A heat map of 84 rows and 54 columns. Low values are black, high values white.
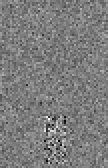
An odd patch, rougher than its surroundings, sits in the bottom middle. The texture is fine-grained noise. Values change most from cell to cell in the bottom middle. On average the colour sits 50% of the way up the scale.
